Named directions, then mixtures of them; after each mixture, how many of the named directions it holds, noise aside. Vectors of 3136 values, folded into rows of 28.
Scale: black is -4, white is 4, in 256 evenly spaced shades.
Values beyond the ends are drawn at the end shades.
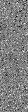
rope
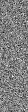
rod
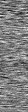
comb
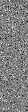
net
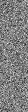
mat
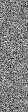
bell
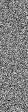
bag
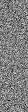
one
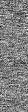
three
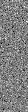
one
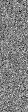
three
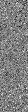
one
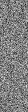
two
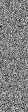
two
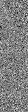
three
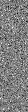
one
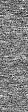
three
